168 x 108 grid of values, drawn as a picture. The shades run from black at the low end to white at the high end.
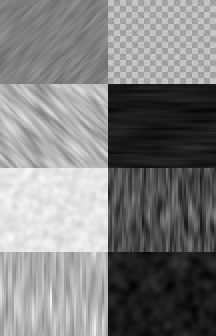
It is made of 4 by 2 panels. Panel 1,1: middling, slanting up to the right, faint in contrast. Panel 1,2: high, checkered. Panel 2,1: high, slanting down to the right. Panel 2,2: very low, streaked across, faint in contrast. Panel 3,1: very high, blotchy, faint in contrast. Panel 3,2: low, streaked downward. Panel 4,1: high, streaked downward. Panel 4,2: very low, blotchy, faint in contrast.
